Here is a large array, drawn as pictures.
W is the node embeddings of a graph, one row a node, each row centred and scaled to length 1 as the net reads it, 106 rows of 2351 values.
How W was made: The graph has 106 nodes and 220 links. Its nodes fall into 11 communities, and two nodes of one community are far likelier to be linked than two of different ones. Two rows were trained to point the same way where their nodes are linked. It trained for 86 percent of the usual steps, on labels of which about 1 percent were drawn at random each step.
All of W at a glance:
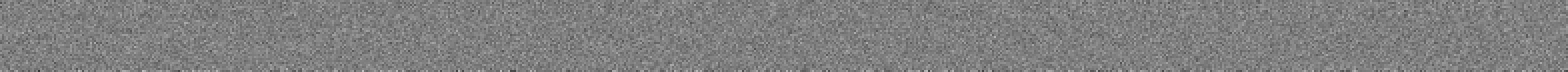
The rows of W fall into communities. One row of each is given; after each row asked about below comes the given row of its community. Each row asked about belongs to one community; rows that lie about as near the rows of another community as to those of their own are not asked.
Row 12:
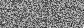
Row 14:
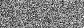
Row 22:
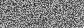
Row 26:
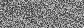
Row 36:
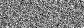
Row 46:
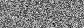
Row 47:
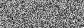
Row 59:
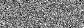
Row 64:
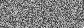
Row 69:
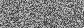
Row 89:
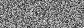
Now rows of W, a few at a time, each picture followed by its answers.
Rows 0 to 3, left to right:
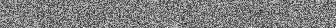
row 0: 46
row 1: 14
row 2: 89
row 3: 14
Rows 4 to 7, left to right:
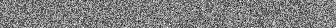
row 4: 64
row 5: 64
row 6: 59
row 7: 46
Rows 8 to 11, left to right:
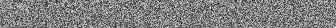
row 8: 12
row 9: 47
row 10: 47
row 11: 64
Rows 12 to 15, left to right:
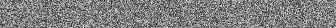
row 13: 22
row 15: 64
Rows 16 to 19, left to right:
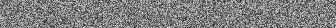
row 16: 46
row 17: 69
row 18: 69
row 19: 14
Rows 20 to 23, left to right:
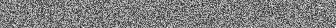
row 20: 64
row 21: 69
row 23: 26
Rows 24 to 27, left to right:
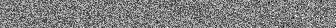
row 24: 22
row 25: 36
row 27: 47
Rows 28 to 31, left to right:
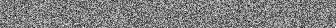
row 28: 36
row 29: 46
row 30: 36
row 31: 14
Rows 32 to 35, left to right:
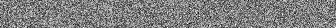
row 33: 12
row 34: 22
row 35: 26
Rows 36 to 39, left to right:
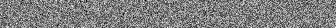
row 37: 14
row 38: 89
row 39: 22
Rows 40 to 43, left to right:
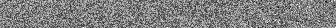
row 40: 36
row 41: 69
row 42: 46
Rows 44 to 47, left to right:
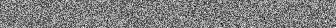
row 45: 46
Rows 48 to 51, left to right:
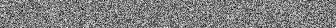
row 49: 22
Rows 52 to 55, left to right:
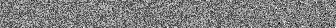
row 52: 14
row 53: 12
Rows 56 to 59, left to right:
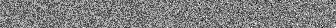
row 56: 46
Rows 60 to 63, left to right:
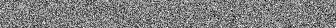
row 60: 12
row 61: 26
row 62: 47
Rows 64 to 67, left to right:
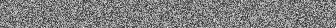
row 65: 14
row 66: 69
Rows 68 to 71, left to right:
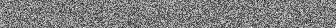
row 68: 89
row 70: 22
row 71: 12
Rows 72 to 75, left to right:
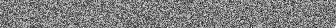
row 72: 14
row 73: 46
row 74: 69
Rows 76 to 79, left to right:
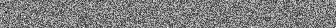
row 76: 89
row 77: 12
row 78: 12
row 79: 69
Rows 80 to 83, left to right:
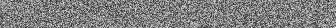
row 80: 12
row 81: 26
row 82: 14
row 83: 47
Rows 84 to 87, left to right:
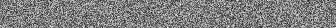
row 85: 12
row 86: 46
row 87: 69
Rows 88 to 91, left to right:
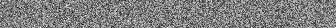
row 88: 26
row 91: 47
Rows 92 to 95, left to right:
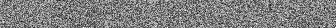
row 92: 36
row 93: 14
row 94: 36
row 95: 46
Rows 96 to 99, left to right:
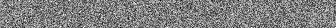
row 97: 64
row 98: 69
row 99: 59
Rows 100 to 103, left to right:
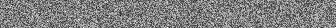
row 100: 22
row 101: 89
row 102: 59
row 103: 69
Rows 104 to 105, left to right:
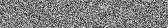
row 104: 26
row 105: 12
